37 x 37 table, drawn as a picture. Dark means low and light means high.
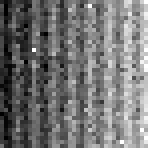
Slope: up to the right. Odd rows or columns: none. Stripes: upright, repeating 8 times.
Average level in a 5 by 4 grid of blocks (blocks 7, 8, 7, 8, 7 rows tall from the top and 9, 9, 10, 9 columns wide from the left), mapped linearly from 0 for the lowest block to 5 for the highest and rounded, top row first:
0235 / 0235 / 0135 / 0235 / 0235
